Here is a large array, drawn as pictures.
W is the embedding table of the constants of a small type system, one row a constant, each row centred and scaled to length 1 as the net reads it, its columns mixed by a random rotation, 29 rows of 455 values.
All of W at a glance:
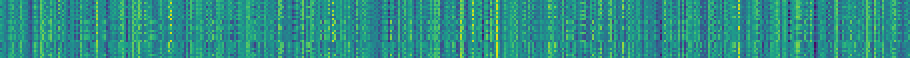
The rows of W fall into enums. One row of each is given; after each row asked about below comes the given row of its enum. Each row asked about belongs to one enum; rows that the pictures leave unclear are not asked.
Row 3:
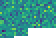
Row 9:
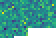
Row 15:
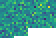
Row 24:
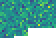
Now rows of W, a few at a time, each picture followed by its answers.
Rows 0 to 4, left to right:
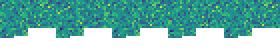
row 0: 24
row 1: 9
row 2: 24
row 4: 24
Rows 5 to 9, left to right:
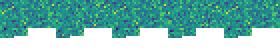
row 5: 9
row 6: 24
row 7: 9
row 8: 3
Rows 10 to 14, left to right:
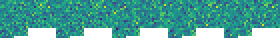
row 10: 15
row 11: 15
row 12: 9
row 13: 24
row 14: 24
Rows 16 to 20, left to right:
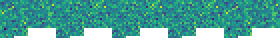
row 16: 9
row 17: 15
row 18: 15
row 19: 15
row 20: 9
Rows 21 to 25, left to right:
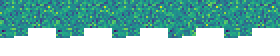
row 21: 3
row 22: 3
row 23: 3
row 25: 3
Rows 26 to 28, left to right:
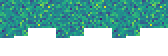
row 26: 24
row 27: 15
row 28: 24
